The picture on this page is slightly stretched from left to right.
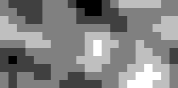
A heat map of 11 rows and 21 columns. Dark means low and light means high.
Average level on the scale: 50%. Mirror symmetry: none. Ninth with the highest average: bottom right. Ninth with the lowest average: top middle.
